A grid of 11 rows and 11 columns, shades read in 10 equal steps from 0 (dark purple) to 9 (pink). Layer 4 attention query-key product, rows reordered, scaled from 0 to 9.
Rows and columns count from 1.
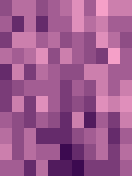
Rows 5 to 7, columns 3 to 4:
3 6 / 5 5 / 3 8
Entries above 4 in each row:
9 9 7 8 7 7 6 5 5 6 4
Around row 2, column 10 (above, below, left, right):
7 6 7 5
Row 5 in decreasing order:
7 7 7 6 5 5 5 4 4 3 2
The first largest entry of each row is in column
9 7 9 10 2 9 4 7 1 1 4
